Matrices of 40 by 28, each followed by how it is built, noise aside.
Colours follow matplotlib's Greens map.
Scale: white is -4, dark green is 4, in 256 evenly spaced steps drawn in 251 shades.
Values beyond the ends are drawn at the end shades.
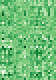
low rank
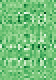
low rank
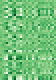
low rank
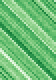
Toeplitz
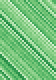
Toeplitz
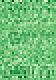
low rank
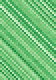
Toeplitz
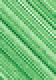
Toeplitz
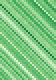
Toeplitz
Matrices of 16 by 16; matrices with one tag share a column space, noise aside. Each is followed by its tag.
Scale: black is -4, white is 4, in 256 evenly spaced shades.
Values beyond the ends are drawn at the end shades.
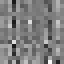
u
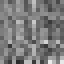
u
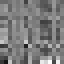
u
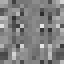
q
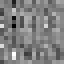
q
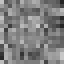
q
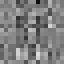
q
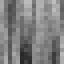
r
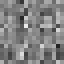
q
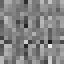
u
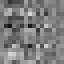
q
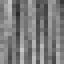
r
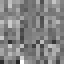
u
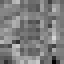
u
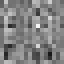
q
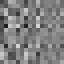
q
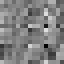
q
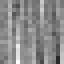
r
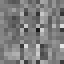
q
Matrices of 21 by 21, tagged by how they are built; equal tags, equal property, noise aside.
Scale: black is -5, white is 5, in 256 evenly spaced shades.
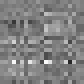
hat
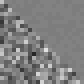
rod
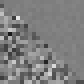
rod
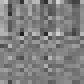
hat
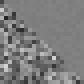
rod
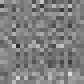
hat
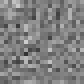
hat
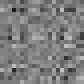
hat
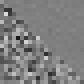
rod
